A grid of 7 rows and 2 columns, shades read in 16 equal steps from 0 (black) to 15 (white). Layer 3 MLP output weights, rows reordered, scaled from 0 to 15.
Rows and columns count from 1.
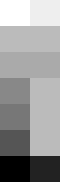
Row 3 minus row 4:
2 -1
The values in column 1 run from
0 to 15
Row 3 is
10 10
